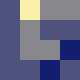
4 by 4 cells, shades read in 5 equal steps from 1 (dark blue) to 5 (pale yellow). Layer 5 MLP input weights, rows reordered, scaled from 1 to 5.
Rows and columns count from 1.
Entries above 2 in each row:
3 1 2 0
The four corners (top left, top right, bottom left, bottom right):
2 3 2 2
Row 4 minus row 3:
0 -1 -2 1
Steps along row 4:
same down up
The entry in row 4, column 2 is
2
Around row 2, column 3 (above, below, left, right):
3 3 3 2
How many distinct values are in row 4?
2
